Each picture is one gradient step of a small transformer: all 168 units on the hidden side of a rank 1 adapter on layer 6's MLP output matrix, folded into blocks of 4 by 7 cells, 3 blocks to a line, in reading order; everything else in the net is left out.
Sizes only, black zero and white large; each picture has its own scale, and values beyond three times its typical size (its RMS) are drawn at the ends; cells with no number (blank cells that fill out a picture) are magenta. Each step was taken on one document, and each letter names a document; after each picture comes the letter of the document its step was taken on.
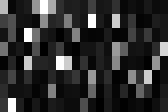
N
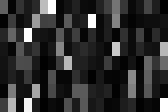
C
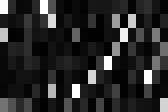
C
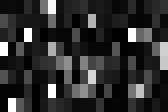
N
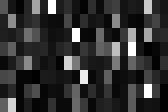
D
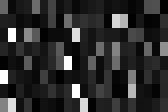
D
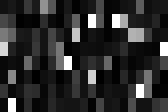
N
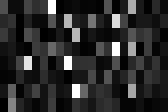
D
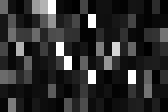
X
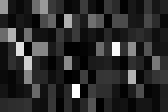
D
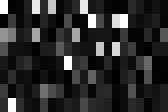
X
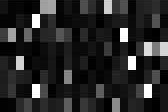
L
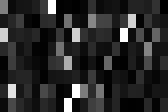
C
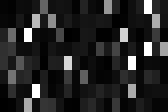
L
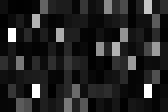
L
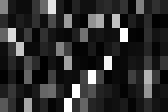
C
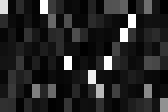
C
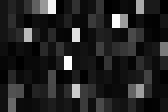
N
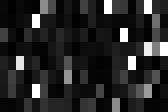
L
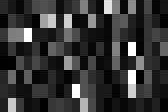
D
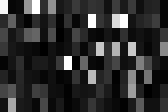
X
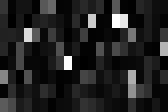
X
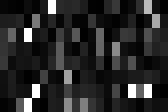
L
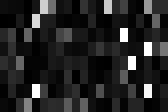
L
